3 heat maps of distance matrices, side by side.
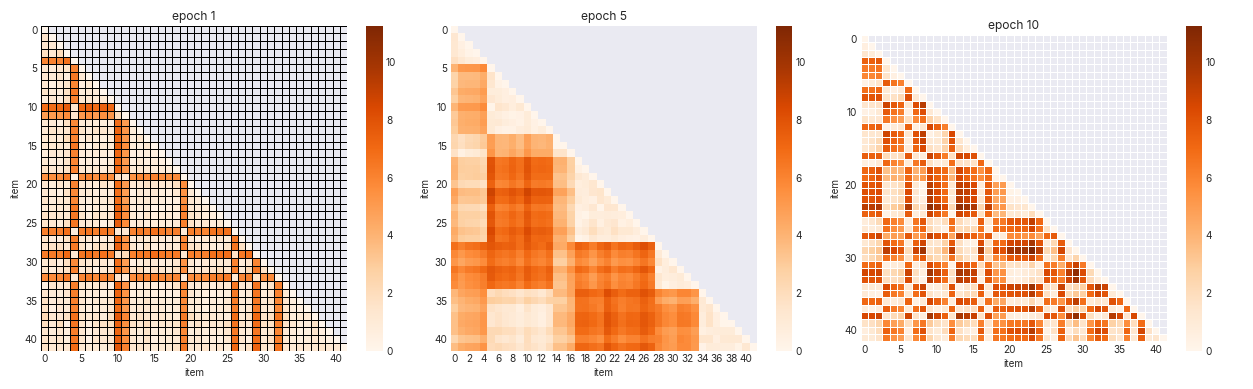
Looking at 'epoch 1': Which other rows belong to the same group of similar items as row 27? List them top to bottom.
0, 1, 2, 3, 5, 6, 7, 8, 9, 12, 13, 14, 15, 16, 17, 18, 20, 21, 22, 23, 24, 25, 28, 30, 31, 33, 34, 35, 36, 37, 38, 39, 40, 41
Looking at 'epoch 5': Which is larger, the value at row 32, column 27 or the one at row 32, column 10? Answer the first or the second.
the second
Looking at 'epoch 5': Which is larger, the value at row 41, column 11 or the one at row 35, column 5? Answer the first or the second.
the second
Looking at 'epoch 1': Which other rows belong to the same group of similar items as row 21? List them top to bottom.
0, 1, 2, 3, 5, 6, 7, 8, 9, 12, 13, 14, 15, 16, 17, 18, 20, 22, 23, 24, 25, 27, 28, 30, 31, 33, 34, 35, 36, 37, 38, 39, 40, 41
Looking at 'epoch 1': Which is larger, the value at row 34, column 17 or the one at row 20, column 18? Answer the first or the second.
the second
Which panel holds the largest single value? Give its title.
epoch 10
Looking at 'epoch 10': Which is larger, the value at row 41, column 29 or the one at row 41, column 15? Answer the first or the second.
the first
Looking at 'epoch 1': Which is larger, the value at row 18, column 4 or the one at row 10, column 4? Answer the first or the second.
the first
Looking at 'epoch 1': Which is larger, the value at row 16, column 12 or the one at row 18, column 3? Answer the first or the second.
the second
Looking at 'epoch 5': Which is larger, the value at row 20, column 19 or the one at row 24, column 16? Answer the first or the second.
the second
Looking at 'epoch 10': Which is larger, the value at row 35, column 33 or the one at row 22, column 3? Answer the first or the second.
the first
